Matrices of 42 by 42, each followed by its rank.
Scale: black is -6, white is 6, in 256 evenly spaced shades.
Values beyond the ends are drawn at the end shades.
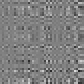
two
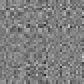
five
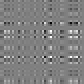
one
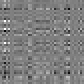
two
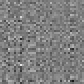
five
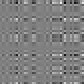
one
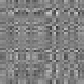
two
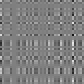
one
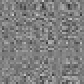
five
